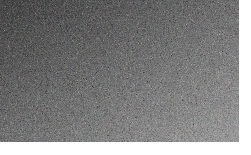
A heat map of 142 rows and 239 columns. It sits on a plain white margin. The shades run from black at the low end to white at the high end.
The top left is the ninth with the lowest average. There are no regular stripes. Values rise toward the bottom right. The bottom right is the ninth with the highest average. No single row or column stands out from its neighbours. The values follow a bell shape.
